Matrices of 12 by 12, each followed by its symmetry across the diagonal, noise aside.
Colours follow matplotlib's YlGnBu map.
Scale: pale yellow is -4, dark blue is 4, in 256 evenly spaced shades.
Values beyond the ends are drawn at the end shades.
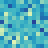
neither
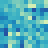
antisymmetric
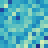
symmetric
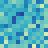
symmetric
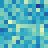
neither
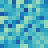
symmetric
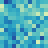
antisymmetric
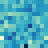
neither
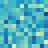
antisymmetric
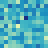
antisymmetric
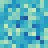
symmetric
